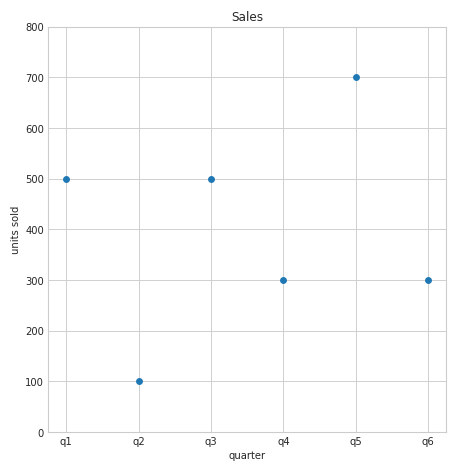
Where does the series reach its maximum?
q5
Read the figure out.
Title: Sales
x-axis: quarter, ticks q1 q2 q3 q4 q5 q6
y-axis: units sold, ticks 0 100 200 300 400 500 600 700 800
Values:
500 100 500 300 700 300
